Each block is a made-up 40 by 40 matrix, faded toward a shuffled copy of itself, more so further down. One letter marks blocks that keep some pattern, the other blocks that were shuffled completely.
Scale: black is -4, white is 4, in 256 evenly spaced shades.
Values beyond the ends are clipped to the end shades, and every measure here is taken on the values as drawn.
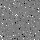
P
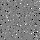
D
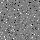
P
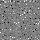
D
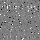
D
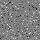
P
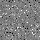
D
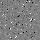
P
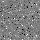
P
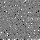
D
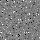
P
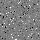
P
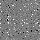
D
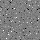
P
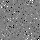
P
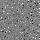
P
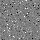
P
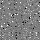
D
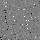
P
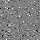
D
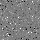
P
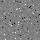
P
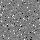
P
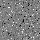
P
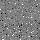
P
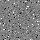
P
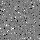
P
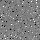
P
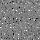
D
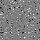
D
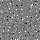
P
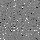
D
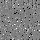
D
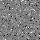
D
